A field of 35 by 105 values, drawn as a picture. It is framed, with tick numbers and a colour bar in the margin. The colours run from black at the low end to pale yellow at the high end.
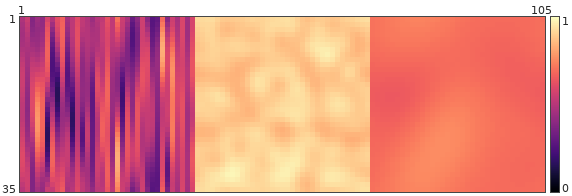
It is made of 1 by 3 panels. Panel 1,1: middling, streaked downward, strong in contrast. Panel 1,2: very high, blotchy, faint in contrast. Panel 1,3: high, smooth, faint in contrast.
